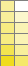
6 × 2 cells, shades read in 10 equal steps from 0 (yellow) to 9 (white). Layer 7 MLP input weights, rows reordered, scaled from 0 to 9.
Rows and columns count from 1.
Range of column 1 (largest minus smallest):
5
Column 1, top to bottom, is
5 5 4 4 2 0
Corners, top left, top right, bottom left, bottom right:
5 9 0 3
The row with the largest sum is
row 1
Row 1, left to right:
5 9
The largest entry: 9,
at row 1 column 2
